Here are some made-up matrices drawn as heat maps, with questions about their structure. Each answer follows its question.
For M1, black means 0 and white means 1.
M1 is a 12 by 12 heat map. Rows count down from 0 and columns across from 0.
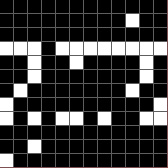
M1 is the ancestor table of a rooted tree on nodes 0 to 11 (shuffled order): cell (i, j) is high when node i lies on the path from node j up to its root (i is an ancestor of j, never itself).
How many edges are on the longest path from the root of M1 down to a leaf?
5
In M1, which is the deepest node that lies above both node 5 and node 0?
8
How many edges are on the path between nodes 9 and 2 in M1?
8
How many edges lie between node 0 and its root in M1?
4
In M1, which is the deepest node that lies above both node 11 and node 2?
8
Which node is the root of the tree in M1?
3
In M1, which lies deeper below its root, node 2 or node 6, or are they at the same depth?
node 2
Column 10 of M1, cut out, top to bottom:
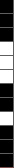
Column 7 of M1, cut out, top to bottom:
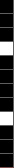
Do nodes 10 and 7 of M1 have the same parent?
no
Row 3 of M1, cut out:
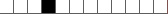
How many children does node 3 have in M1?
2
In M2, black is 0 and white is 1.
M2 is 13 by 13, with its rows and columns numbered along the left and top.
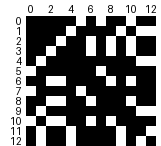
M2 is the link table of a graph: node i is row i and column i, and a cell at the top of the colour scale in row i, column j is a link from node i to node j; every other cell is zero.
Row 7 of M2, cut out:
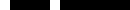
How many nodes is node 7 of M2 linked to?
2
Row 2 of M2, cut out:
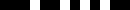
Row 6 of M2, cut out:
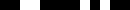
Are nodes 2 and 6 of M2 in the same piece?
yes
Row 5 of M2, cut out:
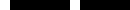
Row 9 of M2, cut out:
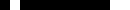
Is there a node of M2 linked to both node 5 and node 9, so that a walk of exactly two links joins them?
no
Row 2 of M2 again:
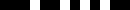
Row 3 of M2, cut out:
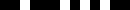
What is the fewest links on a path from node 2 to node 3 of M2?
1
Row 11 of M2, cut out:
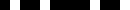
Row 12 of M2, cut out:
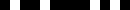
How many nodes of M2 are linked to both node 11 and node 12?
3
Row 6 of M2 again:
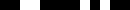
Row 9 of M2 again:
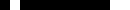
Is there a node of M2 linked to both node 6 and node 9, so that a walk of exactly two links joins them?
no
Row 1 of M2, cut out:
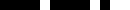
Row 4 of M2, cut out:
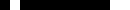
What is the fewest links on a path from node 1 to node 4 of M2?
1
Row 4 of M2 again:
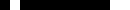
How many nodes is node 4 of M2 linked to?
3
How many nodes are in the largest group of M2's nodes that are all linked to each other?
5
